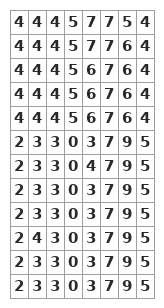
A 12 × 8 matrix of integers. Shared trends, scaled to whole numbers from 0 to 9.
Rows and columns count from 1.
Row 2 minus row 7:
2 1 1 5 3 0 -3 -1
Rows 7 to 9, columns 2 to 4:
3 3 0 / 3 3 0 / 3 3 0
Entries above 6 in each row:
2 2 1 1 1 2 2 2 2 2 2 2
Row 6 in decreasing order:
9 7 5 3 3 3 2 0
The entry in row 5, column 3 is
4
